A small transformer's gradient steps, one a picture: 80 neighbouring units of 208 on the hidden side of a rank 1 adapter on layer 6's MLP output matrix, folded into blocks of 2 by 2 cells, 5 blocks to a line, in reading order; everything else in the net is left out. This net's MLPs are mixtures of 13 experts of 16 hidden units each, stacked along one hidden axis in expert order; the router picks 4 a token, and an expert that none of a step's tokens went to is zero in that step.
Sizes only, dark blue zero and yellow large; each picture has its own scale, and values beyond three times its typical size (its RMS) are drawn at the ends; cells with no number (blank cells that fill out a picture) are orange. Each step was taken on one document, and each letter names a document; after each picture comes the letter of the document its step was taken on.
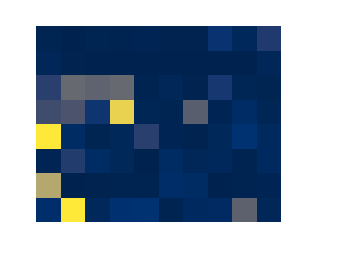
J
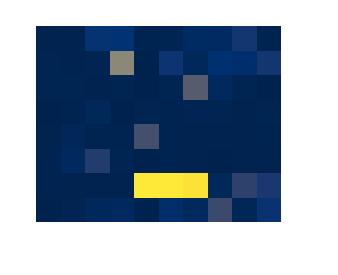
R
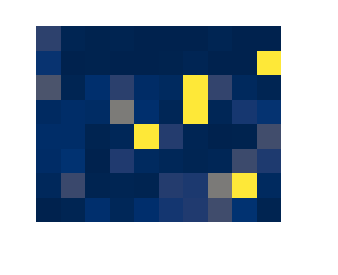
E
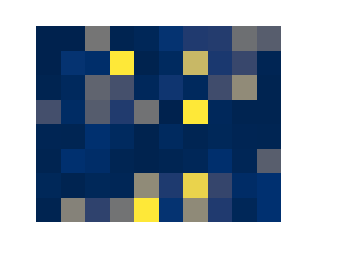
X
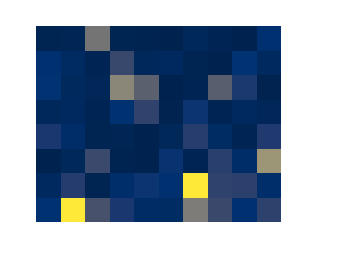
X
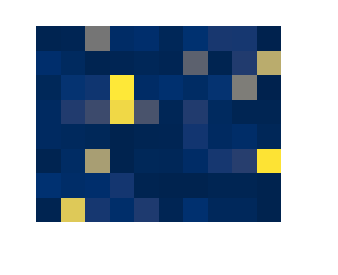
X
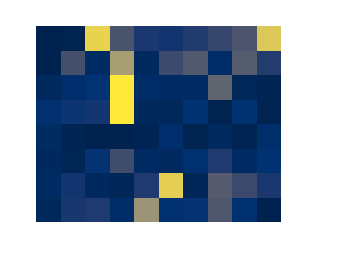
X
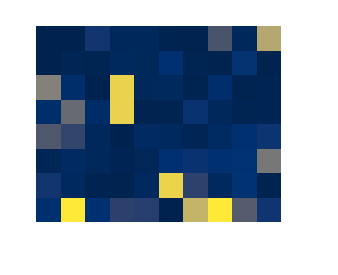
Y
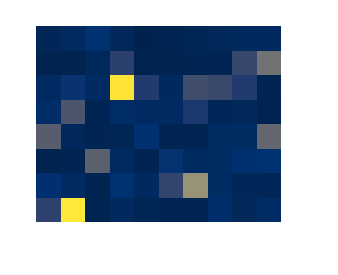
Y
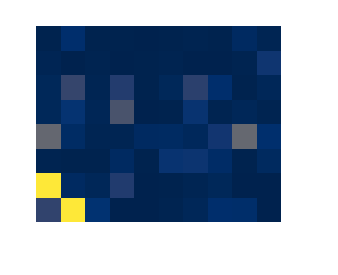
J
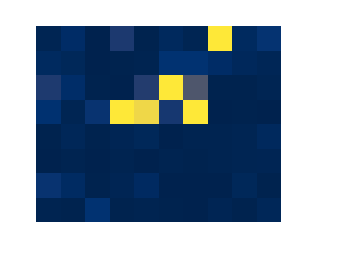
E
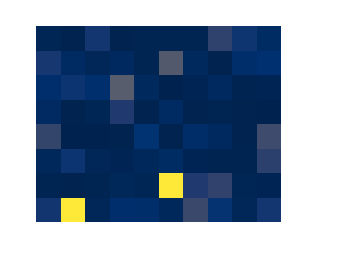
Y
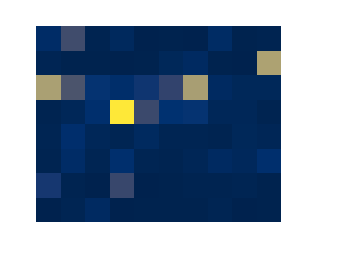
E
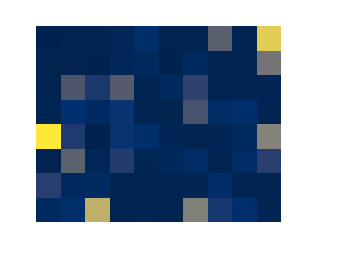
J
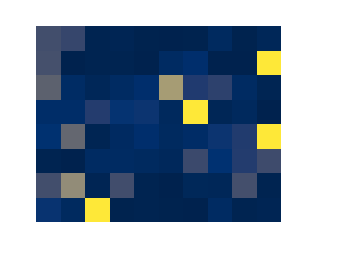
E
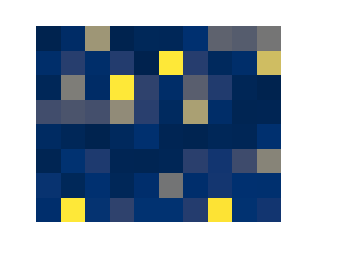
Y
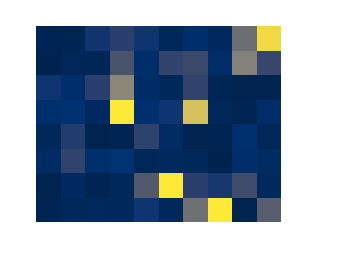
R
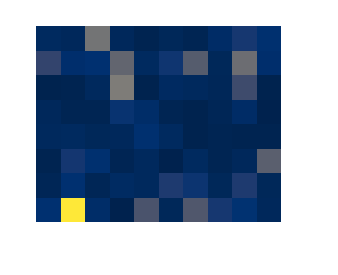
X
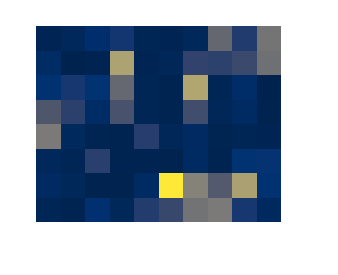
R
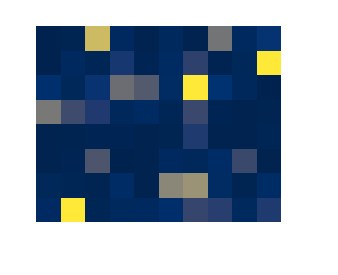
R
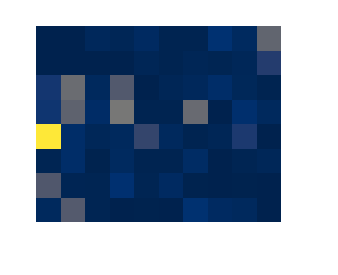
J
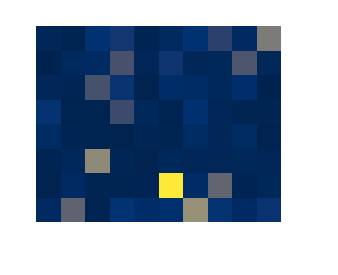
R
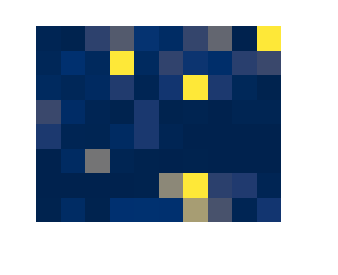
R
